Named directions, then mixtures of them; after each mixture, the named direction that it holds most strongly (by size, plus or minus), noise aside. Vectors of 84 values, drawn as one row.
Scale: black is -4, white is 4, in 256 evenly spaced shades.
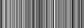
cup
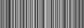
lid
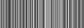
lid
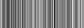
cup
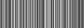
lid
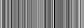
cup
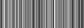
cup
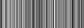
cup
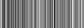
cup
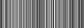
cup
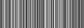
lid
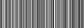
cup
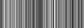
cup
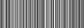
lid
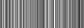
lid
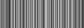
lid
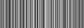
lid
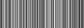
lid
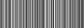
lid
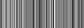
cup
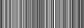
cup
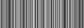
lid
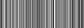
cup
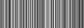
lid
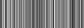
cup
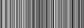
cup
